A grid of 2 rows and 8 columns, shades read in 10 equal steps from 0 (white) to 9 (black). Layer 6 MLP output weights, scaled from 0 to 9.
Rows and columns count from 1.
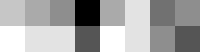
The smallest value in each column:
0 1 1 6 0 1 4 4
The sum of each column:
2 4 5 15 3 2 9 10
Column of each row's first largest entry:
4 4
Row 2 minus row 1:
-2 -2 -3 -3 -3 0 -1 2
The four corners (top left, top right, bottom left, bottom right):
2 4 0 6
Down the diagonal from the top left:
2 1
